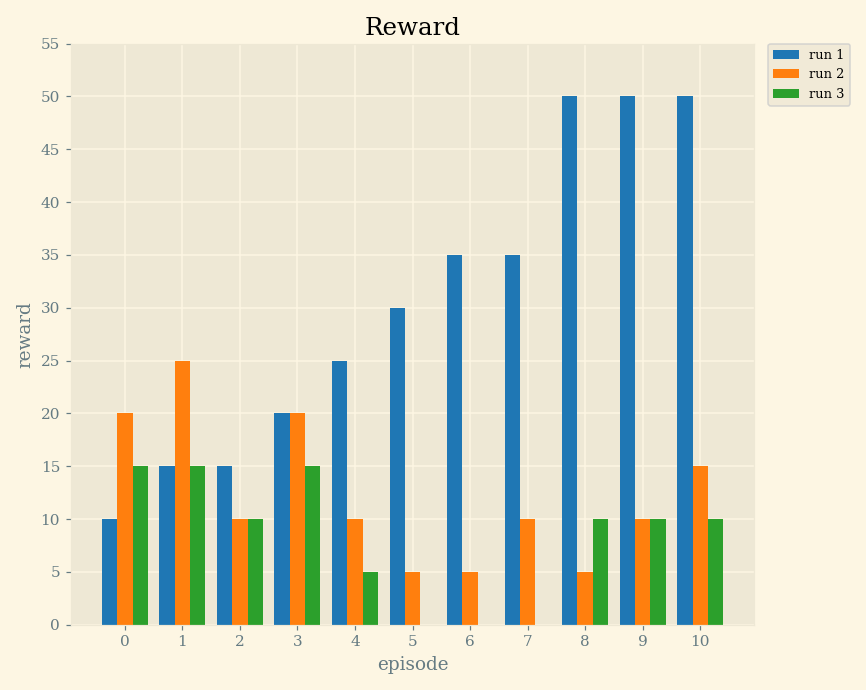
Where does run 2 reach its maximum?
1
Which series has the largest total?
run 1
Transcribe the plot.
Title: Reward
x-axis: episode, ticks 0 1 2 3 4 5 6 7 8 9 10
y-axis: reward, ticks 0 5 10 15 20 25 30 35 40 45 50 55
Legend: run 1, run 2, run 3
Values:
run 1: 10 15 15 20 25 30 35 35 50 50 50
run 2: 20 25 10 20 10 5 5 10 5 10 15
run 3: 15 15 10 15 5 0 0 0 10 10 10
